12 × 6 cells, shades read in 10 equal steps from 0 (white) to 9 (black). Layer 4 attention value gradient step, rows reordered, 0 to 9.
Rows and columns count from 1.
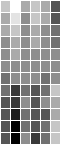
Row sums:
16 19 21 23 23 24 26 30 30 34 33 33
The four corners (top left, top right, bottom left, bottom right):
2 6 6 2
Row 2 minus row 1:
1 1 1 0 0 0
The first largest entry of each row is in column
6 6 6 6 1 1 1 2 2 2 2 2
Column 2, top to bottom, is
0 1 2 3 3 4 4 7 7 8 9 9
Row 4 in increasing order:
3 3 4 4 4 5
